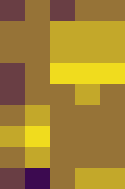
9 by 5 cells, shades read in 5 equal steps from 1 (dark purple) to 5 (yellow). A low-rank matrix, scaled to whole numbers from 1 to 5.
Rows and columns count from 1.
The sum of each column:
24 29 30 33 32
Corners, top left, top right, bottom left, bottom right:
2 3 2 4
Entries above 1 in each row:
5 5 5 5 5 5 5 5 4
